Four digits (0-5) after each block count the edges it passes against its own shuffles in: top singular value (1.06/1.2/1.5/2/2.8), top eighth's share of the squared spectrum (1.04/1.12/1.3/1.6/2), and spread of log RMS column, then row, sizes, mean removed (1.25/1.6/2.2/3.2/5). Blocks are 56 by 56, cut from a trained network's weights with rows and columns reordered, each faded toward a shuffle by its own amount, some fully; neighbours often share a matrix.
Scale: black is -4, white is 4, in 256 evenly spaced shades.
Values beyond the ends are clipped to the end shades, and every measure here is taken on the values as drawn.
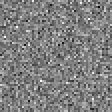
0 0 0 0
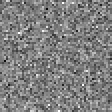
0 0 0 0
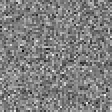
0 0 0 0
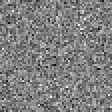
0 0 0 0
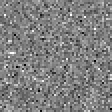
0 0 0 0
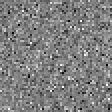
1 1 0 0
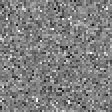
1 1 0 1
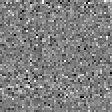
3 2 0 2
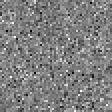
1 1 0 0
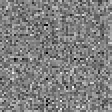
2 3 0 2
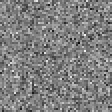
1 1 0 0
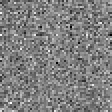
2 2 0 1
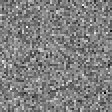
1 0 0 0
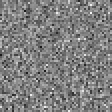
1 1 0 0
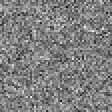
1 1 0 0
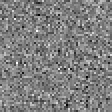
2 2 0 1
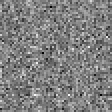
2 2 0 2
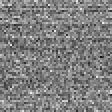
3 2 0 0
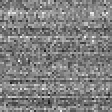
4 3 1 2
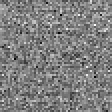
2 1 0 0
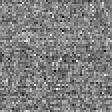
2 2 0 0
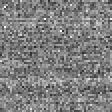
2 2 0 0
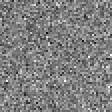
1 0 0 0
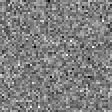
1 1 0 0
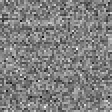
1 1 0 0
